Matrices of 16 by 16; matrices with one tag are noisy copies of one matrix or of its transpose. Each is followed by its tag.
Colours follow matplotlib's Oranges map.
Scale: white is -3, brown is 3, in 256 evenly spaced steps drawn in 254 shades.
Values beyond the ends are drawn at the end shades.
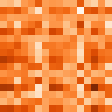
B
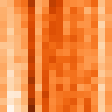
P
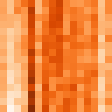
P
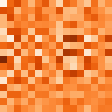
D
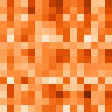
B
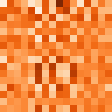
D
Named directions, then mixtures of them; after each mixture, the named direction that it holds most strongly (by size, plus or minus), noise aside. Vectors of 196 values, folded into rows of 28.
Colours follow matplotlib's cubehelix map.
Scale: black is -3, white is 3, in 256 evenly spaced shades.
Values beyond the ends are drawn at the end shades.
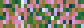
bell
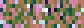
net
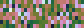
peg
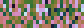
net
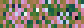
peg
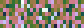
bell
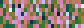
peg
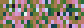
peg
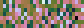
peg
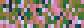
peg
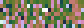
net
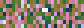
bell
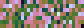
bell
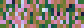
bell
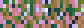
net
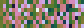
peg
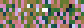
net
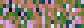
peg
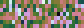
peg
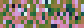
peg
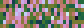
bell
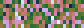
bell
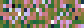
peg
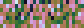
bell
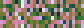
bell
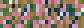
net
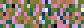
net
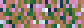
net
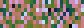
net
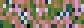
peg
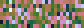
peg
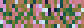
net
